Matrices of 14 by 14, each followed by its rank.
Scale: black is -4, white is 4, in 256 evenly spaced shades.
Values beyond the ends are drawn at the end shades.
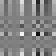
one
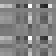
one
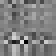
two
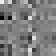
two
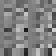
two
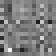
three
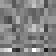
two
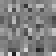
three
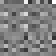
two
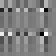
one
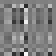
one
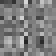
two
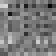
three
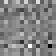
three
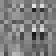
two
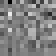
three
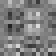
two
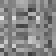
three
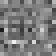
three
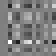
one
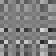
one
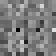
three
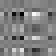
one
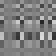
one
